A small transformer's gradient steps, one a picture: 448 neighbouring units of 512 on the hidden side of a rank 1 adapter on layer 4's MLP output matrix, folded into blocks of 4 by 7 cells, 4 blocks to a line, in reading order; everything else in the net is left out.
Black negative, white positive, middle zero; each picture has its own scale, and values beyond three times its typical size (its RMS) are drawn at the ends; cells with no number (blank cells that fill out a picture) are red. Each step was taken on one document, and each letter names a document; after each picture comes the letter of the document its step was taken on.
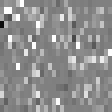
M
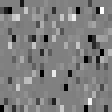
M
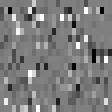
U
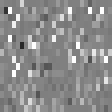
M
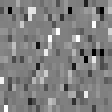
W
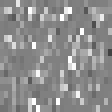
W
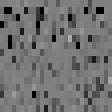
M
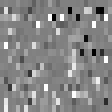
U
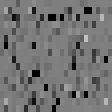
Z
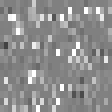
Z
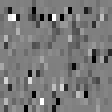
Z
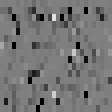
U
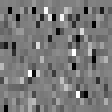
Z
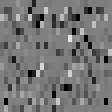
U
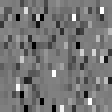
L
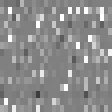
M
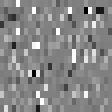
W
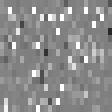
W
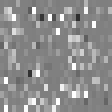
Z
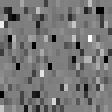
M
